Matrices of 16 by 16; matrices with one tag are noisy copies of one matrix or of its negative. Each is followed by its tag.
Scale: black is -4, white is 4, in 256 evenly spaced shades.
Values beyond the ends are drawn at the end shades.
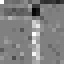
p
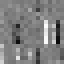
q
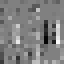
q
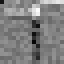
p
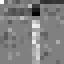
p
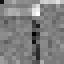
p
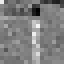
p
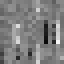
q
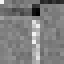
p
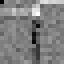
p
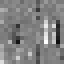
q
